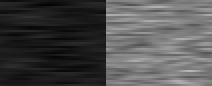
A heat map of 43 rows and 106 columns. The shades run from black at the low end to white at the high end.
It is made of 1 by 2 panels. Panel 1,1: very low, streaked across, faint in contrast. Panel 1,2: middling, streaked across.
